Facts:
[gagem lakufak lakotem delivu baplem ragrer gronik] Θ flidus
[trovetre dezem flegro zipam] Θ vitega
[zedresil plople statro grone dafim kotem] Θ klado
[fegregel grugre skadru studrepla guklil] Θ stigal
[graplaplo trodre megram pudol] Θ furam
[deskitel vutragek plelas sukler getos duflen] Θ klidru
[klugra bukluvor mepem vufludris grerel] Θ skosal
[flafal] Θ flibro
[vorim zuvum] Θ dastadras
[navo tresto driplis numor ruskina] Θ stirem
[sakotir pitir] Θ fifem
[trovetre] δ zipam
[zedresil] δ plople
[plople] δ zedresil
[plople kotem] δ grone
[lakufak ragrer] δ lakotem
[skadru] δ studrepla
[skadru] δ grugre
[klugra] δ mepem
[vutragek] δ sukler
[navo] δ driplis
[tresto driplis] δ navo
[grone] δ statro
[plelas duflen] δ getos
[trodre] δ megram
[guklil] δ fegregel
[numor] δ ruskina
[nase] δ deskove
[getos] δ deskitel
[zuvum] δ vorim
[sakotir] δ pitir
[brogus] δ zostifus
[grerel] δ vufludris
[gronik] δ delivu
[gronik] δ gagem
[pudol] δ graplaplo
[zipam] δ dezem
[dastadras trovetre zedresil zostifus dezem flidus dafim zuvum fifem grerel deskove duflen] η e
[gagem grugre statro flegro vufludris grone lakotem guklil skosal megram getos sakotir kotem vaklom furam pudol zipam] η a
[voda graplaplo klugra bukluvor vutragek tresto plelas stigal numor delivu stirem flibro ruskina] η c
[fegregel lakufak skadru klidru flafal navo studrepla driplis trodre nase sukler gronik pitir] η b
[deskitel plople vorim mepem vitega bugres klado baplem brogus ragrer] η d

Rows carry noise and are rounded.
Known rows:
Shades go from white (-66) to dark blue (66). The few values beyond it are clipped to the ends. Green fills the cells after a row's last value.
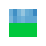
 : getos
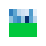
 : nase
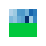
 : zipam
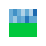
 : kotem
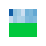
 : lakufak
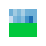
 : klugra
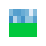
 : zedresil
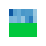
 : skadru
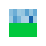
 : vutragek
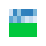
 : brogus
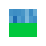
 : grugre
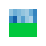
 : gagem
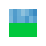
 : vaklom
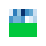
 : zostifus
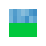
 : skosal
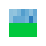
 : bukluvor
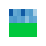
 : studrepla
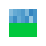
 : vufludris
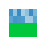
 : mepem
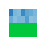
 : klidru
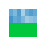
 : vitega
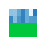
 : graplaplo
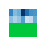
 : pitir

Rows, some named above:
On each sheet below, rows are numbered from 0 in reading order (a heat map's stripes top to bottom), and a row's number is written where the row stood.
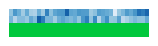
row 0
duflen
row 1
vorim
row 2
skadru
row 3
zedresil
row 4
sakotir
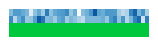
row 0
zedresil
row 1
vorim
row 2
ragrer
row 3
skadru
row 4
dezem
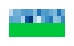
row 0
tresto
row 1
megram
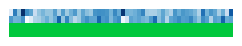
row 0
zostifus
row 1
plelas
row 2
zuvum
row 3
grugre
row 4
trodre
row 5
delivu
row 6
statro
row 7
pudol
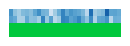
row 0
gronik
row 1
lakotem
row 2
statro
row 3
ruskina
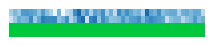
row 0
numor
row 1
deskove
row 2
dezem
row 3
plople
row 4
grone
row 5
deskitel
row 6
grerel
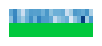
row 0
guklil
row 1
deskitel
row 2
trovetre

